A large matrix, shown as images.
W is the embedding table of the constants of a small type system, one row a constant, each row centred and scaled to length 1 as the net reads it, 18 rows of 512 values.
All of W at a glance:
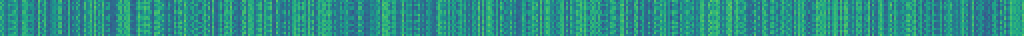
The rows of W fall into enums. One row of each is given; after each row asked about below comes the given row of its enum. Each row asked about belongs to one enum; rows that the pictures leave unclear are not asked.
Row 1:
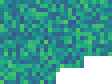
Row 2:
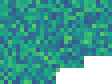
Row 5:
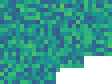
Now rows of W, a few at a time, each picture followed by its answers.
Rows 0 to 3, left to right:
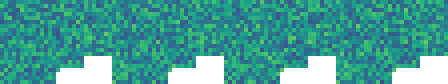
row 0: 5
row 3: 1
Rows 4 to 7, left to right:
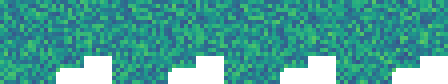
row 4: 1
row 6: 5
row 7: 2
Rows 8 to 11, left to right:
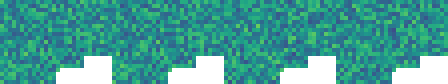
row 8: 1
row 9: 1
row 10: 2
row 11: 5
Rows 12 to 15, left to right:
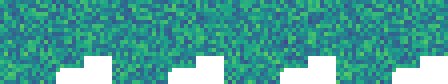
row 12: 1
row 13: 5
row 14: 2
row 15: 1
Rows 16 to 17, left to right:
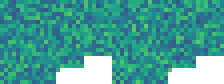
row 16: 5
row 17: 2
